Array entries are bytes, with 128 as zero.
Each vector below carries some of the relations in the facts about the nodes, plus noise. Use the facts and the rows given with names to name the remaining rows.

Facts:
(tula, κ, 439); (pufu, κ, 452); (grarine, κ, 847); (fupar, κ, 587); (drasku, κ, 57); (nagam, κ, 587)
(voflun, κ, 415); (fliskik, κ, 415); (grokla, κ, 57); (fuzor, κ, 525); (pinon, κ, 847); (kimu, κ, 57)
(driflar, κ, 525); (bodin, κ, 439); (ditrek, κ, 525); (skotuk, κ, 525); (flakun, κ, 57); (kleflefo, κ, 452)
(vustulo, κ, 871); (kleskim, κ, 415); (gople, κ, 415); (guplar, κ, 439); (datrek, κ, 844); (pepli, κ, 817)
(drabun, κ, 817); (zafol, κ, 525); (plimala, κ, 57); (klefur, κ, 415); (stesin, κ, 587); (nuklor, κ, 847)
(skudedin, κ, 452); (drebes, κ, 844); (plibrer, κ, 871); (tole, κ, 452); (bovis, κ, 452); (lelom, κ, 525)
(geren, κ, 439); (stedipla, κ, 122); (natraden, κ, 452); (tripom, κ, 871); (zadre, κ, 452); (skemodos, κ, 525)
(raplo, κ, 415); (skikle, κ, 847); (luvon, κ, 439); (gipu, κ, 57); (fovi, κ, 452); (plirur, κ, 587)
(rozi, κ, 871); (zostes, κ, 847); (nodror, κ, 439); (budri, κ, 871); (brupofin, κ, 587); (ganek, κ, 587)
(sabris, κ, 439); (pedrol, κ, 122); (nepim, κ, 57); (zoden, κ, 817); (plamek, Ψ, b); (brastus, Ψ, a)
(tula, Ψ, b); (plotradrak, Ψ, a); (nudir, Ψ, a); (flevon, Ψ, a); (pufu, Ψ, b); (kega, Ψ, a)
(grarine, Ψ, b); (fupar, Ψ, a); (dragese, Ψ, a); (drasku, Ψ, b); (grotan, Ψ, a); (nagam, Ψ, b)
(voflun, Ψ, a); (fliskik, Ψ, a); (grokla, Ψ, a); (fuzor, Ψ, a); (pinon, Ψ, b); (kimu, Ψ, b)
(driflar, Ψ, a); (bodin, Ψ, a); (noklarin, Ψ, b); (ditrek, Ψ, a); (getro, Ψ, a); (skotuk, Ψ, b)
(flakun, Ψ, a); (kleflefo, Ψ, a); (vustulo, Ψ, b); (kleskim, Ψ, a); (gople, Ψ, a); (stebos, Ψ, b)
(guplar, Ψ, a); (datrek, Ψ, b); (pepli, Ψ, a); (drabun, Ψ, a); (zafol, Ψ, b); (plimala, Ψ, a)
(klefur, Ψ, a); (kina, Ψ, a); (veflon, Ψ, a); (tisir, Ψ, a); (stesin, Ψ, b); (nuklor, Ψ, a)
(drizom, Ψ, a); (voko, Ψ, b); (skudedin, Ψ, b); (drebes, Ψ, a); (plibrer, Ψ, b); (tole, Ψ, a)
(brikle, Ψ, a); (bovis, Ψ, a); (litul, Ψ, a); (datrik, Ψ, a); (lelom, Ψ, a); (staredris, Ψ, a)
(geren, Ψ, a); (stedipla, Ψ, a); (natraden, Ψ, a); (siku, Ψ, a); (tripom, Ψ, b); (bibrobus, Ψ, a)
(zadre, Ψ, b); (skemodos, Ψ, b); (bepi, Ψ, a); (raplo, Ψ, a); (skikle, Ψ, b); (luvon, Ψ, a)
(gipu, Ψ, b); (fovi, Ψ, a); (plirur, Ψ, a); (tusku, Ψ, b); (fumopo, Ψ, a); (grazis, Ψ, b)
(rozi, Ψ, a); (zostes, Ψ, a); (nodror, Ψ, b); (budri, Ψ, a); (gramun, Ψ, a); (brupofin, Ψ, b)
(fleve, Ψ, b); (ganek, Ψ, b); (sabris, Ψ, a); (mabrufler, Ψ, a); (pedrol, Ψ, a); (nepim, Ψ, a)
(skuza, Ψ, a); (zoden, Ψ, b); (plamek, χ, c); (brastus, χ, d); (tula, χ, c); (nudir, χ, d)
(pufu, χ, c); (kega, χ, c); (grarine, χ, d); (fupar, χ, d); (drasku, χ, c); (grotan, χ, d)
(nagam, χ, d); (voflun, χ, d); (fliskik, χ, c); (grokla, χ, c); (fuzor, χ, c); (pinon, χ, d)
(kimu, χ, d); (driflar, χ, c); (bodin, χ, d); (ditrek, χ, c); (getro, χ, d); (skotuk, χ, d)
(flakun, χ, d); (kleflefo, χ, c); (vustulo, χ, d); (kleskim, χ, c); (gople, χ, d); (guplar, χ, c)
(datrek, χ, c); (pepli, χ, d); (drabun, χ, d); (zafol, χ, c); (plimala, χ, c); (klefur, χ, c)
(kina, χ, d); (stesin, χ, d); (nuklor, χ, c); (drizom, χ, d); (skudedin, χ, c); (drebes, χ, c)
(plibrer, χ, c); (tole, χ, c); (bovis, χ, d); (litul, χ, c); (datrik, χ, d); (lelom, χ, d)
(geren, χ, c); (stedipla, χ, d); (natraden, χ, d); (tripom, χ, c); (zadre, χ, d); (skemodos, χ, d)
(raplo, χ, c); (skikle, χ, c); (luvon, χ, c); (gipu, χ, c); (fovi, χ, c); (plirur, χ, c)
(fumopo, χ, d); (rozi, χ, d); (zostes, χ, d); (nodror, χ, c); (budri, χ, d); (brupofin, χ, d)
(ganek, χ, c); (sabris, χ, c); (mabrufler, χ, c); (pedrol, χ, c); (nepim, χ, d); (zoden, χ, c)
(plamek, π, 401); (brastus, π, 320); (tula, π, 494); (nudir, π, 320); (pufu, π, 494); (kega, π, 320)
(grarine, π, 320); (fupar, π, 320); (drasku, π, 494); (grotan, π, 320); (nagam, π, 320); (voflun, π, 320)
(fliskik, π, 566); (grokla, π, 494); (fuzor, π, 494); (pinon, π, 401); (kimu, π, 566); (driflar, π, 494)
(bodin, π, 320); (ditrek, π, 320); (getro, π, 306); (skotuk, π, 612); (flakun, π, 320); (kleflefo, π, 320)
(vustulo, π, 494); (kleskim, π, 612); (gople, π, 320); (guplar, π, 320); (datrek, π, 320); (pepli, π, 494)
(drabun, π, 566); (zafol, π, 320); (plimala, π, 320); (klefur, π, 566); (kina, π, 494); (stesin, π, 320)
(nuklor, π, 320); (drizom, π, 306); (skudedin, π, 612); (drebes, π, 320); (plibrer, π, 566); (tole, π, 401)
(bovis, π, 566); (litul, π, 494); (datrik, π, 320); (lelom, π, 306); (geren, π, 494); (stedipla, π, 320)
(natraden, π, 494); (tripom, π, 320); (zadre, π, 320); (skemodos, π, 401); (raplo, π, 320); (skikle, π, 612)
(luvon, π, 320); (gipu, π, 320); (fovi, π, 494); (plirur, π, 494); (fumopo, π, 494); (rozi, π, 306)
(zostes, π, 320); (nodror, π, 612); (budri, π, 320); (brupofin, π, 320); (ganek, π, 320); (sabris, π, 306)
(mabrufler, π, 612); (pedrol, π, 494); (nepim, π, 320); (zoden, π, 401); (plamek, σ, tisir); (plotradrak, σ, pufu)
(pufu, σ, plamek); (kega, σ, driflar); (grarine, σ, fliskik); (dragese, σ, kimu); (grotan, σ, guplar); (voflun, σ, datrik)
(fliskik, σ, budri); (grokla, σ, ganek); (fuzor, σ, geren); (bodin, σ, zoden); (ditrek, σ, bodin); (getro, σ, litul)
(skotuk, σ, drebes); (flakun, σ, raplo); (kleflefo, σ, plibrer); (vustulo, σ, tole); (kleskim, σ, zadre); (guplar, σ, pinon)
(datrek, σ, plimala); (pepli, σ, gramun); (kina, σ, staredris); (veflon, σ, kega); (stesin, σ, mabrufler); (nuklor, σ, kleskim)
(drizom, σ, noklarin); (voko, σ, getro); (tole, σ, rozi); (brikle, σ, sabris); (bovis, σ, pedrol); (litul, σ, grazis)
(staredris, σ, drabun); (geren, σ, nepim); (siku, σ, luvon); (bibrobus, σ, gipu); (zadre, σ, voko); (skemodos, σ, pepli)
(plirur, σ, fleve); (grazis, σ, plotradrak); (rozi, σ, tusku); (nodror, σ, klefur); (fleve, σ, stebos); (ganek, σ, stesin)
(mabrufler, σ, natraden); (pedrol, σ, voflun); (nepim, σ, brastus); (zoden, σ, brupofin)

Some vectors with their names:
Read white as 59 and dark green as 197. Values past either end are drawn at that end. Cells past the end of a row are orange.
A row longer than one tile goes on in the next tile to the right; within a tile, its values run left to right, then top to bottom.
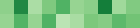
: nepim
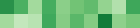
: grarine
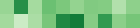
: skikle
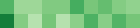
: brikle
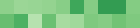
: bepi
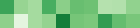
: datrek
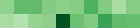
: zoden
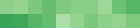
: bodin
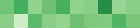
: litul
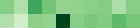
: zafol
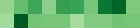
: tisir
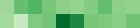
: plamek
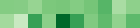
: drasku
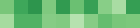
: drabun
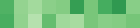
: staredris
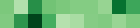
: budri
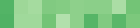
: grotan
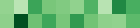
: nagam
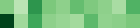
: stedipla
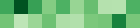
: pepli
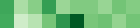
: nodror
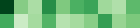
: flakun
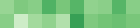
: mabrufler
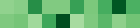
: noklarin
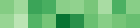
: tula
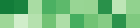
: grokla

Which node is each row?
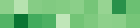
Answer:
fupar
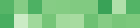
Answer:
lelom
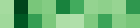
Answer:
natraden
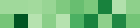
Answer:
bibrobus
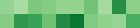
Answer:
ganek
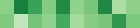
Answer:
drebes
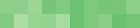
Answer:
kega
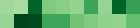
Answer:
brupofin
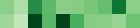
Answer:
plibrer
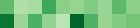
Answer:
plirur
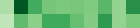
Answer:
pinon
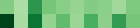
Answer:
pedrol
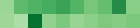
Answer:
klefur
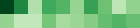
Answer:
kleflefo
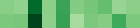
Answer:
driflar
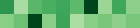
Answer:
raplo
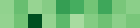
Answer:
plimala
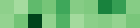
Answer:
luvon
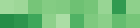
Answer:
guplar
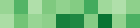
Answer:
skudedin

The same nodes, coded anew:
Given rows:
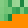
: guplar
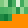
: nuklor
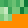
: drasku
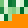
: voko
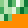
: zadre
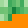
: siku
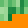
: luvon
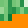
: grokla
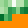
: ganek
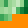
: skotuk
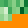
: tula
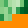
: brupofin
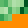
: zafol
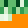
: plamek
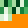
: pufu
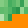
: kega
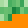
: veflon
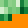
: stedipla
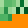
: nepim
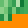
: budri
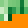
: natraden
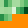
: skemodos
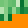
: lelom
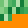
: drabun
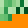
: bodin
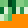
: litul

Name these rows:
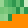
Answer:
kina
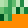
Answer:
pepli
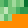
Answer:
nodror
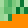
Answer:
bovis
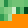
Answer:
vustulo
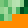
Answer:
nagam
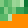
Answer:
datrek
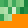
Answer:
pinon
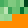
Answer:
gipu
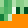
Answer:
zoden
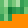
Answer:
drebes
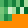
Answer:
voflun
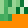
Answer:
geren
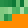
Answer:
fliskik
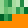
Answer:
fuzor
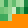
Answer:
grarine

